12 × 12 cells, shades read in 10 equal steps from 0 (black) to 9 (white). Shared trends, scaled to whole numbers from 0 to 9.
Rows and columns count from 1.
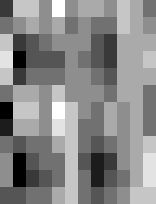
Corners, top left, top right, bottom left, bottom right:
2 4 3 7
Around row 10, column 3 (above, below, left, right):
4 2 0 4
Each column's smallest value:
0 0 2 3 3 4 3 1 2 4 6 4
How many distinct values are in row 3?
6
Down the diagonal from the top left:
2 5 3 3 4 5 5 4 4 5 6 7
